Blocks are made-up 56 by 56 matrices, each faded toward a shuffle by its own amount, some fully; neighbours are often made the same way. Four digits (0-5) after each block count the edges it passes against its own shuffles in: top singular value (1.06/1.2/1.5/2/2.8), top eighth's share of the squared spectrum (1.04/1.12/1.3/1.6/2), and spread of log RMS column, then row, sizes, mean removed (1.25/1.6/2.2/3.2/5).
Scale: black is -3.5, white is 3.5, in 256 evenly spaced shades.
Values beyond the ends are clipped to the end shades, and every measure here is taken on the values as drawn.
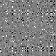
4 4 2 2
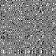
4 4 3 2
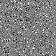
2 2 0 0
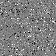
2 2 0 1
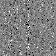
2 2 2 0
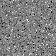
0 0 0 0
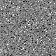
1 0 0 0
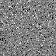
2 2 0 0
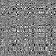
4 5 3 3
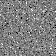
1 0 0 0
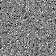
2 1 0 0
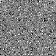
3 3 1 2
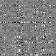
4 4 2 3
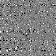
3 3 2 2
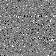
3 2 1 1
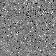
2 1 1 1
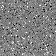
0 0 0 0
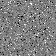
0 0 0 0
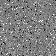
0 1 0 0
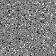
2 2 0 1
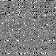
3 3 2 2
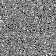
0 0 0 0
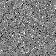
1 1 0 0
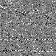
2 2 0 2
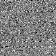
1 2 0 3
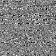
1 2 0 3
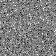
0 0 0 0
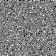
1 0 0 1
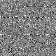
1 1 0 2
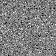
0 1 0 1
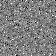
0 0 0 0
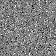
0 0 0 0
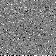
2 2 0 2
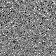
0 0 0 0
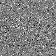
0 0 0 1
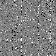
2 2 2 0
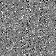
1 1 2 0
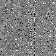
2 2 1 0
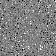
0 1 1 0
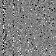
2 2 2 0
